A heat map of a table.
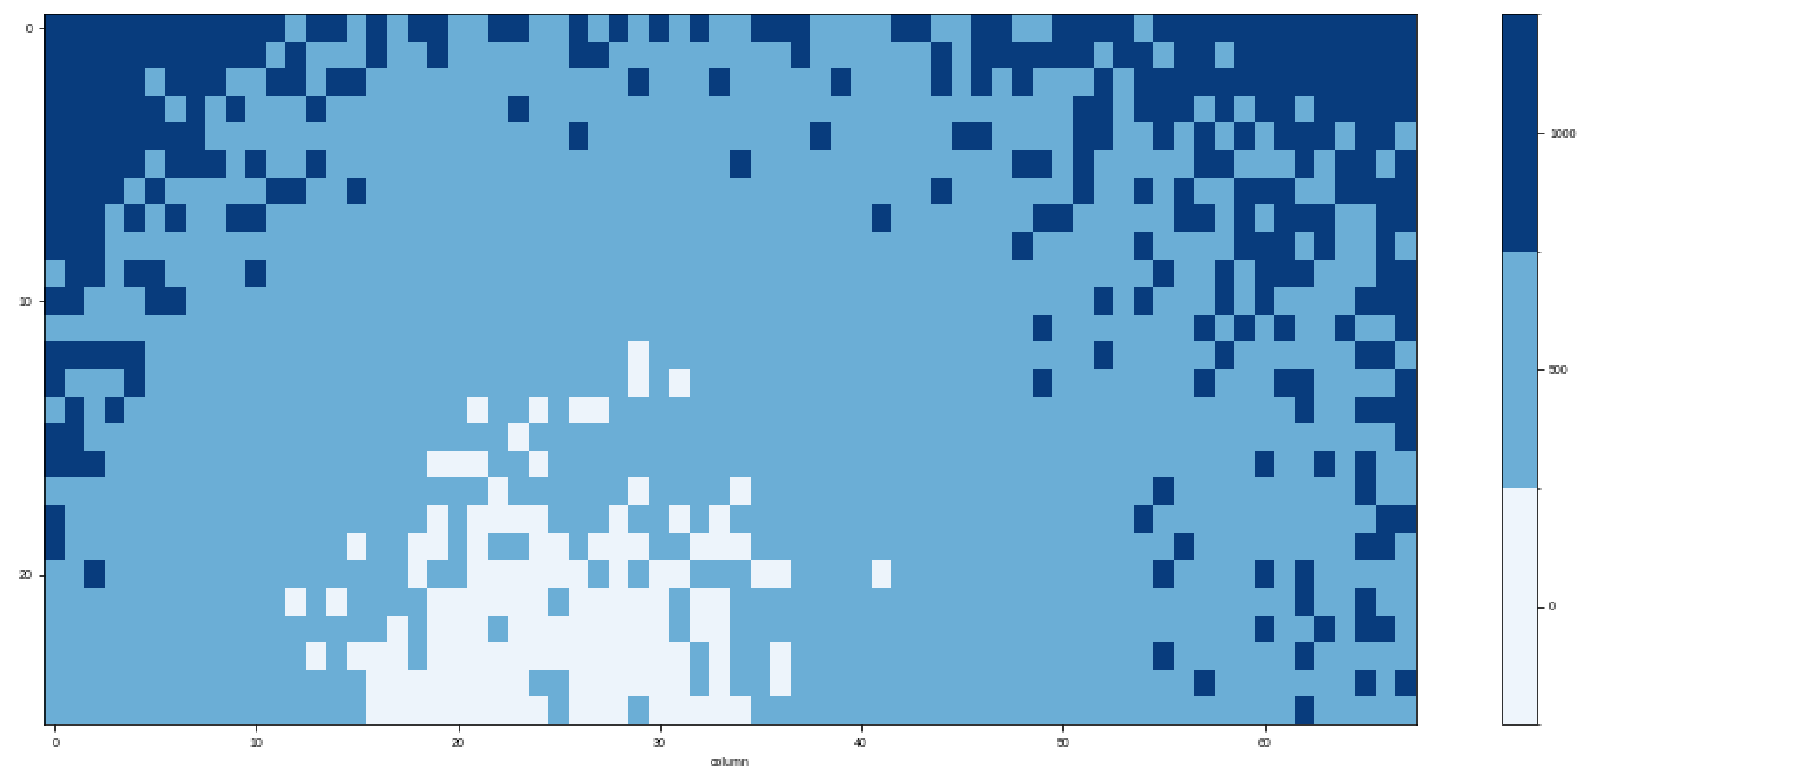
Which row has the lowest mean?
23
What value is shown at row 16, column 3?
500
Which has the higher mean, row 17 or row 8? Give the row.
8
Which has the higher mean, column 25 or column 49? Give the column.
49
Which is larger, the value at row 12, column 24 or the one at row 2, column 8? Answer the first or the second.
the second
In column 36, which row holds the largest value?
0
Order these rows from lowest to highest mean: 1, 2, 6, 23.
23, 6, 2, 1
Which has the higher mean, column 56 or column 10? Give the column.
56
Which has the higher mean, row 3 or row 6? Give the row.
3
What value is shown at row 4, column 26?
1000
